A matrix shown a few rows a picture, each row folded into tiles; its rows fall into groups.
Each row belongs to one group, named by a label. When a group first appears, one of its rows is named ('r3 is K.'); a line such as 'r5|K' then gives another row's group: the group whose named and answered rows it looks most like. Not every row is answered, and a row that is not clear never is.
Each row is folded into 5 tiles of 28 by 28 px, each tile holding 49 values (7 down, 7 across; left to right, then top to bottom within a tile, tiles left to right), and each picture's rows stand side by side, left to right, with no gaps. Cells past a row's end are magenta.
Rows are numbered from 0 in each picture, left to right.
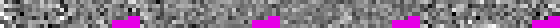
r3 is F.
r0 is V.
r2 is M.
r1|V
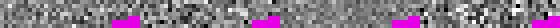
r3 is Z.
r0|Z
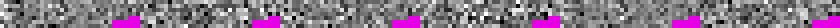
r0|V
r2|V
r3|Z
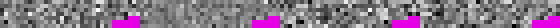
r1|Z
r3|V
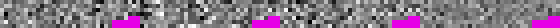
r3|V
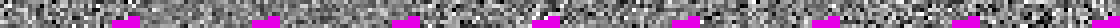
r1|M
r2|M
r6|F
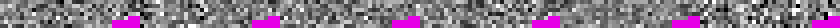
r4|M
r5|Z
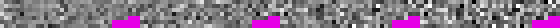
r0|V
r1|F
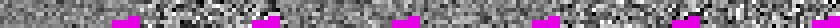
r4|F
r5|Z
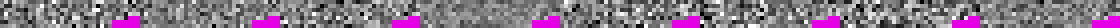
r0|Z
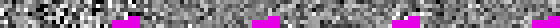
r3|V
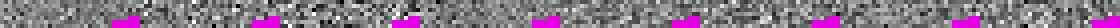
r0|V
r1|Z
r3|V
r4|M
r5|M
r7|M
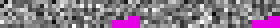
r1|M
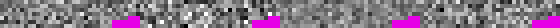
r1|M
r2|M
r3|F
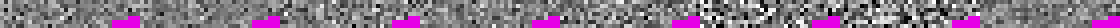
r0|V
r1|V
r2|Z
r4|F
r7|M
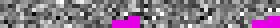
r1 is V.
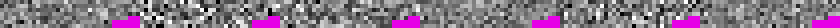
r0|M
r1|V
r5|Z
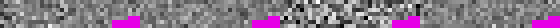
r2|F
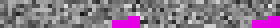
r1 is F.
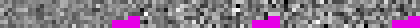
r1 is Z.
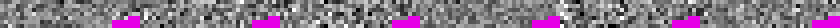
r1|Z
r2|M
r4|V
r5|Z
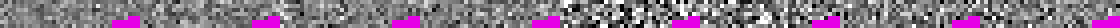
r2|V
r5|M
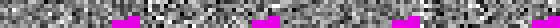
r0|M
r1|V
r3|V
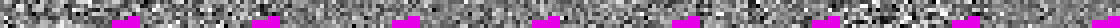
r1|M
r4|F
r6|M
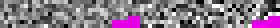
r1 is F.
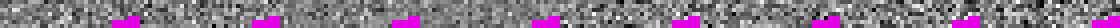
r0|M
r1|Z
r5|F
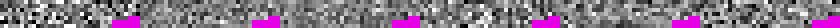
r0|F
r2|Z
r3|M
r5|M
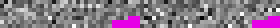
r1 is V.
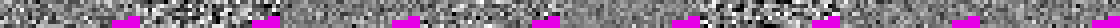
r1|M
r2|Z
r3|F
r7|Z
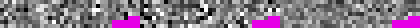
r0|Z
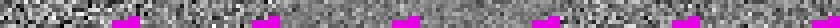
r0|F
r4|F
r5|M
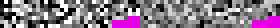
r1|F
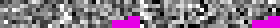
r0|M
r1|V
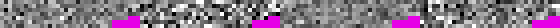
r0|V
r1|F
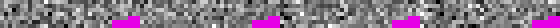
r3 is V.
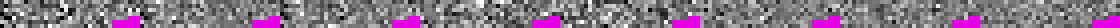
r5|V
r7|F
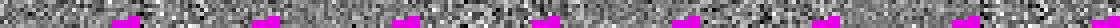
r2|Z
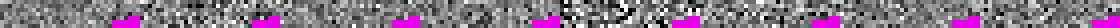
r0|F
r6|V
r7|V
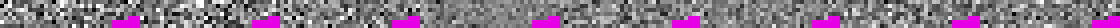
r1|F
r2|V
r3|V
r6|M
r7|F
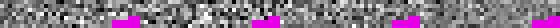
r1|M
